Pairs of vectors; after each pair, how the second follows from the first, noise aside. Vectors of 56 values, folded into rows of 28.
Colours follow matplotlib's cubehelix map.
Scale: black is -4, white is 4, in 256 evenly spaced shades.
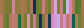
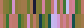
copied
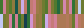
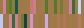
partly zeroed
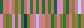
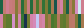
copied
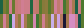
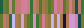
copied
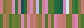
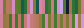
sign-scrambled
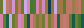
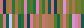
sign-scrambled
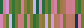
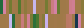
partly zeroed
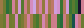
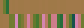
partly zeroed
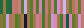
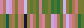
sign-scrambled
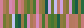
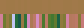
partly zeroed
